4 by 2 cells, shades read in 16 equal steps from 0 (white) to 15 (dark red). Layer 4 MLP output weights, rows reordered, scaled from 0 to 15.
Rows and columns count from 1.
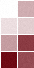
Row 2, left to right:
2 3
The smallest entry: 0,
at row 1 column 1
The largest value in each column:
15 12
